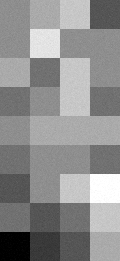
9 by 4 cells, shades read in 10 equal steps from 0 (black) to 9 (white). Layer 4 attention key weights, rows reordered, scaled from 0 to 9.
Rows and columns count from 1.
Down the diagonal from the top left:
5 8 7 4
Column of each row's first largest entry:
3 2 3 3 2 2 4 4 4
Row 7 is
3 5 7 9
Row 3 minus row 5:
1 -2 1 -1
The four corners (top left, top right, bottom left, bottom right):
5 3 0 6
